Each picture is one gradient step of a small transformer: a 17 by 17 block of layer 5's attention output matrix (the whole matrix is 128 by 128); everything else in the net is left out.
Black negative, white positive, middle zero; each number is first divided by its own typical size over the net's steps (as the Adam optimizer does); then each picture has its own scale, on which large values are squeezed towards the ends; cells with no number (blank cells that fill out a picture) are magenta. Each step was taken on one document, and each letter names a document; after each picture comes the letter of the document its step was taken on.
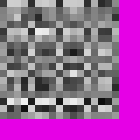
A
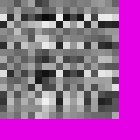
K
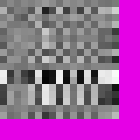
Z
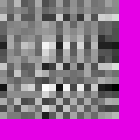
Z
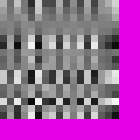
K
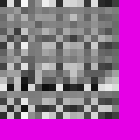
A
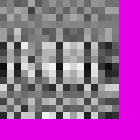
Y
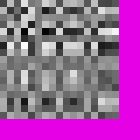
A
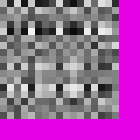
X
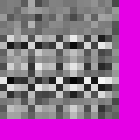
X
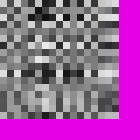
K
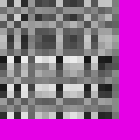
X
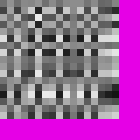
K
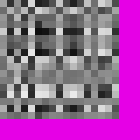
X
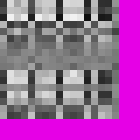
A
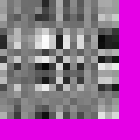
Z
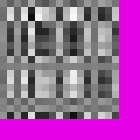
A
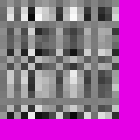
A
